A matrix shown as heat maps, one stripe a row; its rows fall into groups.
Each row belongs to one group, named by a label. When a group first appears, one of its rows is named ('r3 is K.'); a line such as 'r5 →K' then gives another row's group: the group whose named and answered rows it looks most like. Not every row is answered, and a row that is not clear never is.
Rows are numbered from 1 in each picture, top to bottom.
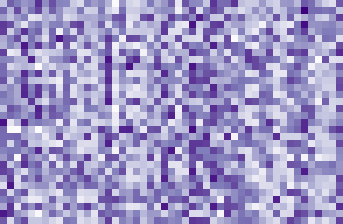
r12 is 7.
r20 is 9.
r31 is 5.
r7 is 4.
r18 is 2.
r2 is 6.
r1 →4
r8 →7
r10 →7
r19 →7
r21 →7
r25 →6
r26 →4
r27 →4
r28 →7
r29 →5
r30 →4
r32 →7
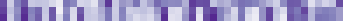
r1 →7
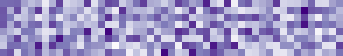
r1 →9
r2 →6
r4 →6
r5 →9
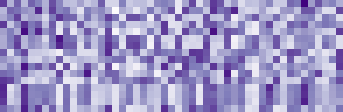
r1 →6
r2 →4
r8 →7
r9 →9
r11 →9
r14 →2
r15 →2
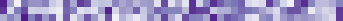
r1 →2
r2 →7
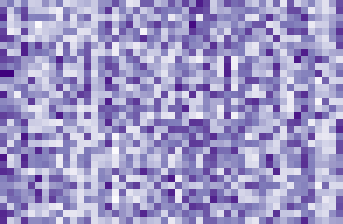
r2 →7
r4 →7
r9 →5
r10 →9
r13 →9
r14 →2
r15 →5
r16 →5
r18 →7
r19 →9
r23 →2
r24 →2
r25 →9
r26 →6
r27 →5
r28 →6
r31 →9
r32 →2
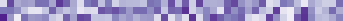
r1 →4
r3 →2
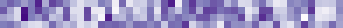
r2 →2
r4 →5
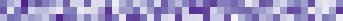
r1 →2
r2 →7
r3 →5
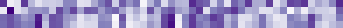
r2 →4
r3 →6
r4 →6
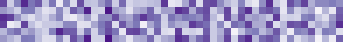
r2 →9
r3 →9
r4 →7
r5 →5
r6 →9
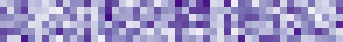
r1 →9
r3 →5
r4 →9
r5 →5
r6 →2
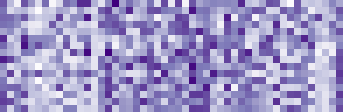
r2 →7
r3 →9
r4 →5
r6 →2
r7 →2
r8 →9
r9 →9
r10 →7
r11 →4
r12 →7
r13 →9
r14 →7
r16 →7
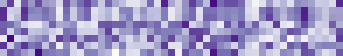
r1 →4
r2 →2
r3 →2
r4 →5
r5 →7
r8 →4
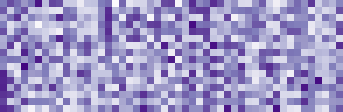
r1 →6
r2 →7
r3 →5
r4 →7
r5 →7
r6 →5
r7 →4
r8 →2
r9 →6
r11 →2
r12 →9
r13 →6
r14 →9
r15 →2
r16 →9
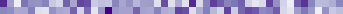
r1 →2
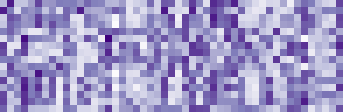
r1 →4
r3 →4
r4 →4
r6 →4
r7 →7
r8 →7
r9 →5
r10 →4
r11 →4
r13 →4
